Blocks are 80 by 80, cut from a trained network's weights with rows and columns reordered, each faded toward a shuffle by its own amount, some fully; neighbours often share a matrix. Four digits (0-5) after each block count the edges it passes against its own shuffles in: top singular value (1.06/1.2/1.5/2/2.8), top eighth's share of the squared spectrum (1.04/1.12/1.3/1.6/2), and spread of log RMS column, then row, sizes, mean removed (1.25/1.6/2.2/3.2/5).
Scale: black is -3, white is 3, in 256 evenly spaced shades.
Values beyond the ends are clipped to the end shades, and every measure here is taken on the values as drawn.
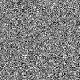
3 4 0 2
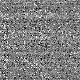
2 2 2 1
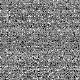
3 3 2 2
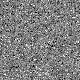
0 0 0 0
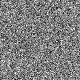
0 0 0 0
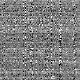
3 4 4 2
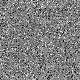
0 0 0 0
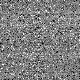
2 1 1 0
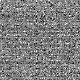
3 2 2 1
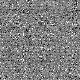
2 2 2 0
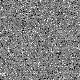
1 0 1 0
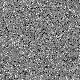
0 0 0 0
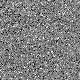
0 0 0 0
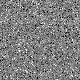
1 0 0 0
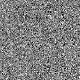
2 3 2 1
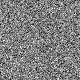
1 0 0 0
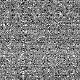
3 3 2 1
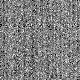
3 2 0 2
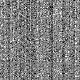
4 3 1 3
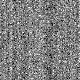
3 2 0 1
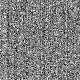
2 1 0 1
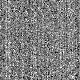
3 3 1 2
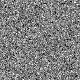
2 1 1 0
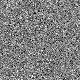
1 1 0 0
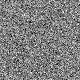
1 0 0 0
